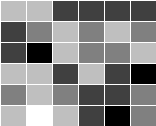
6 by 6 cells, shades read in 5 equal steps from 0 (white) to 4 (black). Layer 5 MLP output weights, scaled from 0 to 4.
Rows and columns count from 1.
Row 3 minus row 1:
2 3 -2 -1 -1 -2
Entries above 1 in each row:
4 4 4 3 5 3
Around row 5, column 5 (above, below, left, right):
3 4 3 2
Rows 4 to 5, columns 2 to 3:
1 3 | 1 2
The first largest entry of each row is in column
3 1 2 6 4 5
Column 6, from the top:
3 2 1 4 2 2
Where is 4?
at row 3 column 2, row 4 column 6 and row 6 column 5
